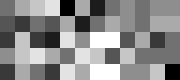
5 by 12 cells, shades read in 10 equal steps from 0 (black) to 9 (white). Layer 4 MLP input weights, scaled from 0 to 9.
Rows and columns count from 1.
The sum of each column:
16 28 25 20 26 26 30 31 25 23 24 19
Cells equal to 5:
8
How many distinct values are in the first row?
7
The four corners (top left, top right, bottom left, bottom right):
4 5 2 0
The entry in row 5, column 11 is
7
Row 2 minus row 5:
1 -4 0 1 -2 -5 -5 -3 0 -1 -1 6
